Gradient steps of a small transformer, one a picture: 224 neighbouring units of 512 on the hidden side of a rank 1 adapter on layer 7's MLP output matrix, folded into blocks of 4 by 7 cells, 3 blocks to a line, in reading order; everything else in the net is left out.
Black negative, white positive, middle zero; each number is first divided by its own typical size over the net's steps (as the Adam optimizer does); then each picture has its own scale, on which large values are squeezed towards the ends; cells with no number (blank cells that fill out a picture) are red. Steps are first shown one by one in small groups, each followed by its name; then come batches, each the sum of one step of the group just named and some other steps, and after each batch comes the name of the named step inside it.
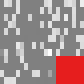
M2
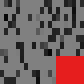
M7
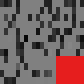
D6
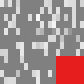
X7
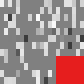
X7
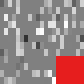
D6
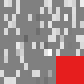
M2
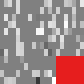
M7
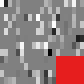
X7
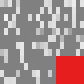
X7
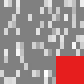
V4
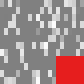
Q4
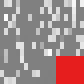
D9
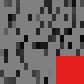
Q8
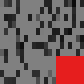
Q8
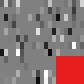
V4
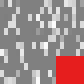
Q4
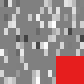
Q4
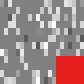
Q8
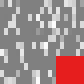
Q4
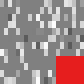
Q8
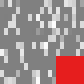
Q4
